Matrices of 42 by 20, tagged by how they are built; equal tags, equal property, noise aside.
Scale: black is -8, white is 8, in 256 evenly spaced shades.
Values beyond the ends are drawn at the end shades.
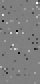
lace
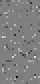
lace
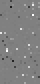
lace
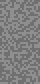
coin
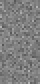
coin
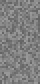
coin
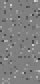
lace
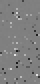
lace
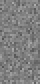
coin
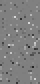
lace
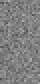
coin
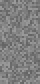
coin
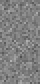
coin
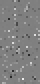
lace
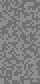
coin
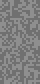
coin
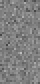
coin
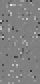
lace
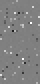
lace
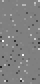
lace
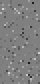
lace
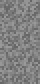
coin
